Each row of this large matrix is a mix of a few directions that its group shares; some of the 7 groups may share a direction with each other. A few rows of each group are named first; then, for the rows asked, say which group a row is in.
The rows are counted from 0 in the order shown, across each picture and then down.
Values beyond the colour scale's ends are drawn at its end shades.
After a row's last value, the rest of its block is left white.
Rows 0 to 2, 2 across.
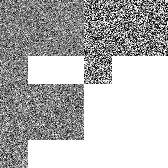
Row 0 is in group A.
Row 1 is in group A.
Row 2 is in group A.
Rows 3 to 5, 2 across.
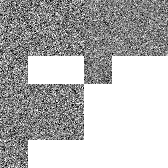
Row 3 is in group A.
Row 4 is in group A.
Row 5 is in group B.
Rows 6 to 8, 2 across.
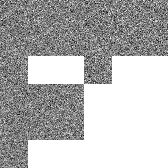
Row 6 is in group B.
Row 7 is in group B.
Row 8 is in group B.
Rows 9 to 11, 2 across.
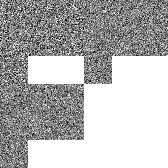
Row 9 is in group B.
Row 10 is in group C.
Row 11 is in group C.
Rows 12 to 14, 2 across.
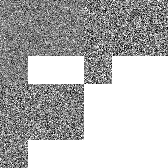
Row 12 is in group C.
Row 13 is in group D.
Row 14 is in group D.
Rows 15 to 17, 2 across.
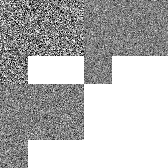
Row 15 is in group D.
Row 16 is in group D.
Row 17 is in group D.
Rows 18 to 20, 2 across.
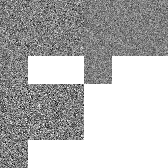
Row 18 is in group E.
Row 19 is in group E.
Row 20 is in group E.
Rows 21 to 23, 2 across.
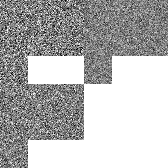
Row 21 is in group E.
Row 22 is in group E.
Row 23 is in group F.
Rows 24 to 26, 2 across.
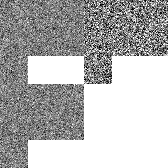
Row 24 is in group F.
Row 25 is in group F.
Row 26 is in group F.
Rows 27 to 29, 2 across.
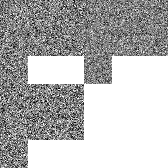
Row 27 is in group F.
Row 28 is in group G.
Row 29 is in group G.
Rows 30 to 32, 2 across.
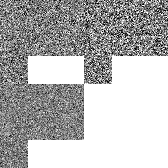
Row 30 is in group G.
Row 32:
B
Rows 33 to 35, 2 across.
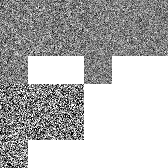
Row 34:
E
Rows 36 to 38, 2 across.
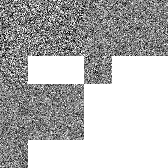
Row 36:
B
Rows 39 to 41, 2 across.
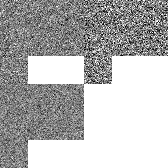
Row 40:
C
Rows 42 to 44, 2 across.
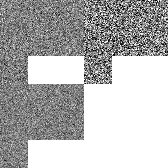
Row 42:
A
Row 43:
F
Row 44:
G
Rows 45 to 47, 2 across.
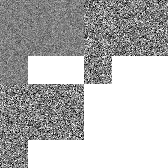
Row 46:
F
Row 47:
A
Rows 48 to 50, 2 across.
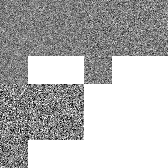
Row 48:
E
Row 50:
D
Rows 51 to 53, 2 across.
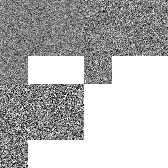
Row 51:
E
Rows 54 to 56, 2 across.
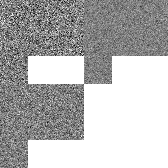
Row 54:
D
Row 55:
B
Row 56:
B
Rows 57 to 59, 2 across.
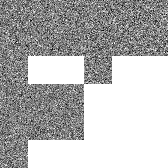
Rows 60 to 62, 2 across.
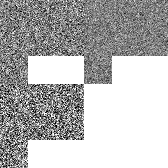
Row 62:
A
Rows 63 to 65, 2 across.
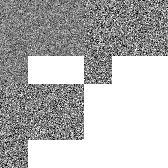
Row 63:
G
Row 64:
E
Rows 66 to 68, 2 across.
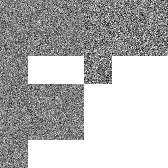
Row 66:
E
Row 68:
A
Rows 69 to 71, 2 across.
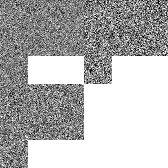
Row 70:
F
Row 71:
D
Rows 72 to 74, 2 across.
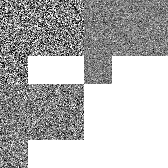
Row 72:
B
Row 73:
A
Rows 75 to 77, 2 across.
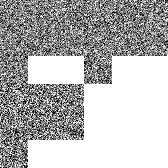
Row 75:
E
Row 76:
A
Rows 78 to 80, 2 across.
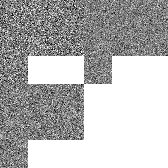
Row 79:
G
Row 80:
A
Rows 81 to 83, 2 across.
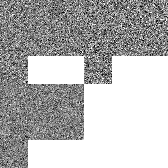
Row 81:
E
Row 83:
D
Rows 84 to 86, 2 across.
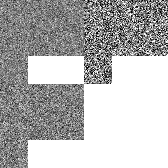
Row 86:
F
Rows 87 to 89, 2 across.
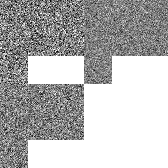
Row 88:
C
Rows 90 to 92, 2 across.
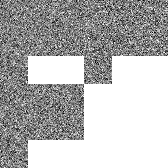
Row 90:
E
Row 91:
C
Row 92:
E
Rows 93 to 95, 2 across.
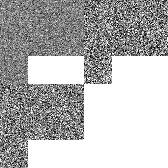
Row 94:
A
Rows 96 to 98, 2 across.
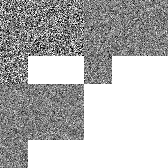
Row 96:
G
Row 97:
E
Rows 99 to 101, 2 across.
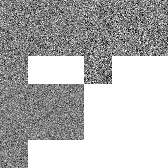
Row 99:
B
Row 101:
B
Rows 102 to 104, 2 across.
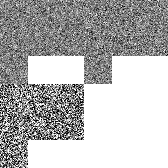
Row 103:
D
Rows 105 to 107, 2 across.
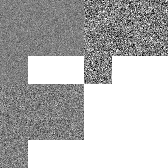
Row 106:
C
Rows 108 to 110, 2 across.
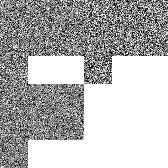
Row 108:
F
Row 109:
D
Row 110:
D
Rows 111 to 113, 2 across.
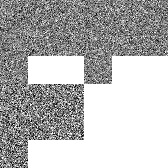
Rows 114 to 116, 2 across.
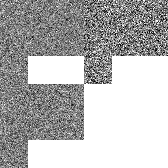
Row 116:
D
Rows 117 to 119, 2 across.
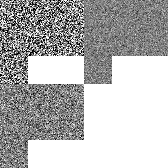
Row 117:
C
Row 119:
D
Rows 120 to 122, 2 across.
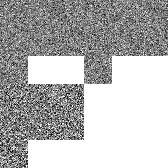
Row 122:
E
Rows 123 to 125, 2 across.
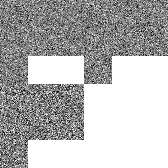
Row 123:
F
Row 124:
D
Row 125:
A
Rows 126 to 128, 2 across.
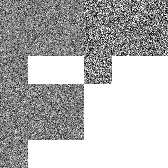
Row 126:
G
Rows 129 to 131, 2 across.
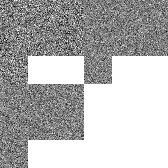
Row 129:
B
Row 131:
E
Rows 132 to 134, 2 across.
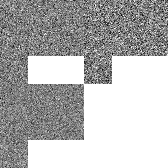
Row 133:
A
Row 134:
A
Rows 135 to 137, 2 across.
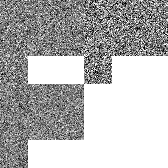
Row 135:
E
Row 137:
A
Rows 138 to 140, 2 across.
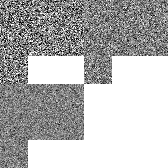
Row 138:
A
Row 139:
E
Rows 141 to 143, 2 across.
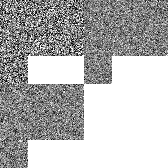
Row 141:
G
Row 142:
F
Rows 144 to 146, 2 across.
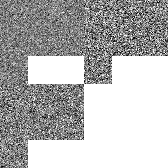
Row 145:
A
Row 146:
D
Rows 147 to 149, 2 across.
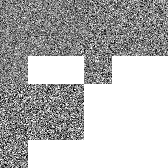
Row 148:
B
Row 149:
G
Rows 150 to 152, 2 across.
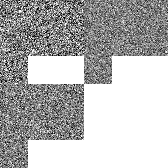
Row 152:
C
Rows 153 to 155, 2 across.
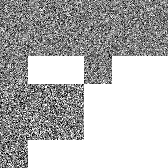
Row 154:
E
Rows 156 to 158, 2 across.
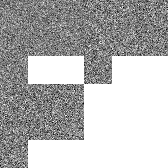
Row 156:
D
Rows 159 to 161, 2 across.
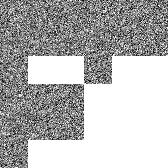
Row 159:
D
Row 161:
C
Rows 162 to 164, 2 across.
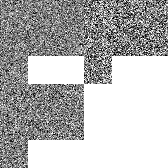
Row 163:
A
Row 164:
E
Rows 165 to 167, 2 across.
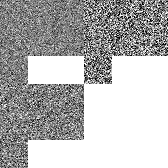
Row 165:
E
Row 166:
G
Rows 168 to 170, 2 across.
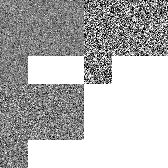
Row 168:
D
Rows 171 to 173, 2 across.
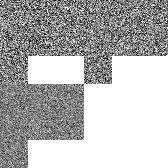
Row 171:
C
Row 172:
G
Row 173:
C
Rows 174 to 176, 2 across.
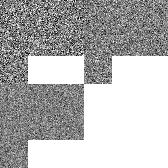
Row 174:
D
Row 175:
B
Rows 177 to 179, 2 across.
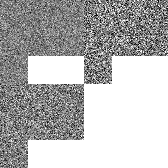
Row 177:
A
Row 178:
A
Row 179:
B
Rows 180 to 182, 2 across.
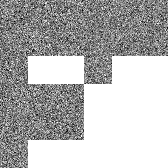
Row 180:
C
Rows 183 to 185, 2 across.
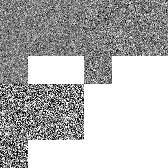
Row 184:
C
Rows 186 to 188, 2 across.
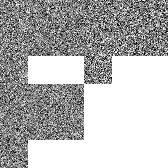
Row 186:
F
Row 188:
E
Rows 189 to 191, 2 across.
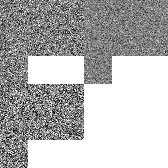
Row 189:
G
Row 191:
F
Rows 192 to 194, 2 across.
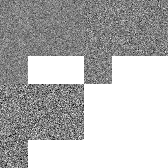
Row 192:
F
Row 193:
A
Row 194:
B
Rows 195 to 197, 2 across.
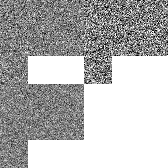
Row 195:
D
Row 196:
D
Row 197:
B
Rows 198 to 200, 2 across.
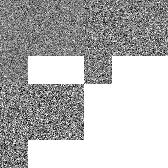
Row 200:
A
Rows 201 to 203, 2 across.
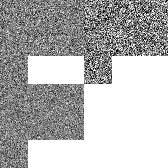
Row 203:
B
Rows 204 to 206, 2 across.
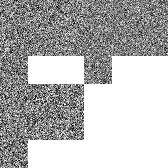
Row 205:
E
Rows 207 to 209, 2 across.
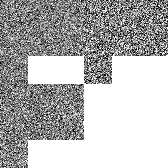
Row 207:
A
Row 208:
C
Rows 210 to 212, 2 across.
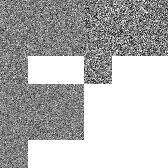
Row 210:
E
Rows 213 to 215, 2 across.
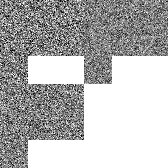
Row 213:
B
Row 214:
G
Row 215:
C
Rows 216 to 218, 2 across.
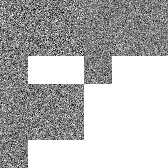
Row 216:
E
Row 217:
C
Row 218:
C
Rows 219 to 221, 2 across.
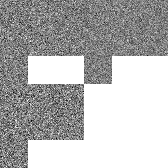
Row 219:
A
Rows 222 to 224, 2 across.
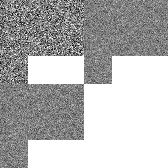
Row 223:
B
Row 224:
G
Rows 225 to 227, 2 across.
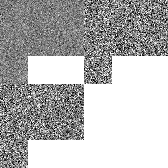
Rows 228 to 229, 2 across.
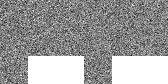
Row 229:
G
